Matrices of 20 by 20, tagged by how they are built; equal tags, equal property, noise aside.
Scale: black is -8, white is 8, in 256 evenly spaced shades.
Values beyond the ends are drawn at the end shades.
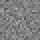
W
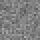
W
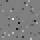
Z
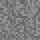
W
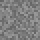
W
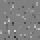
Z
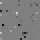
Z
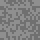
W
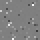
Z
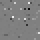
Z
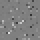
Z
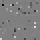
Z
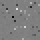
Z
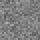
W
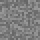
W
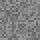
W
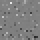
Z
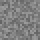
W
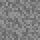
W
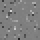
Z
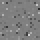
Z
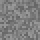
W
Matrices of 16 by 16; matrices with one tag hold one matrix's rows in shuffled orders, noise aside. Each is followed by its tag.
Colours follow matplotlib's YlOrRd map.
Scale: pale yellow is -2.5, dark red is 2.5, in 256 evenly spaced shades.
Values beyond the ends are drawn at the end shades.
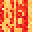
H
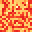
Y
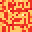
Y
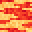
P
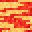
P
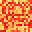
Y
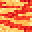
P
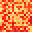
Y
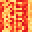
H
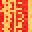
H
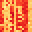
H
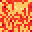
Y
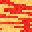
P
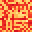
Y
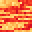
P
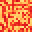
Y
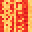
H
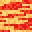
P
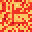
Y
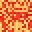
Y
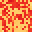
Y
